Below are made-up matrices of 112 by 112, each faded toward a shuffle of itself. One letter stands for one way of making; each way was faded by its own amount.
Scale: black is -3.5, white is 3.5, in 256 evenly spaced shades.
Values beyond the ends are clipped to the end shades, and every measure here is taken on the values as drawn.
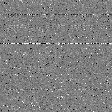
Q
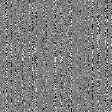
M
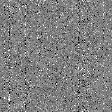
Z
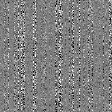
M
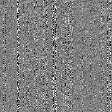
M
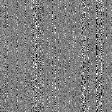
M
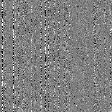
M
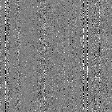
M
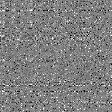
Q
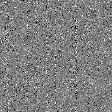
Z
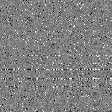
Q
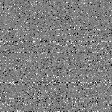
Q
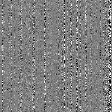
M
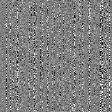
M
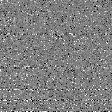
Q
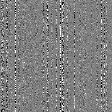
M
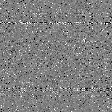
Q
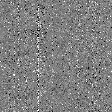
Z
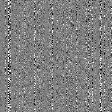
M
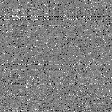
Q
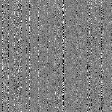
M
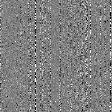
M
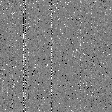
Z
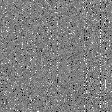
Z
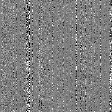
M
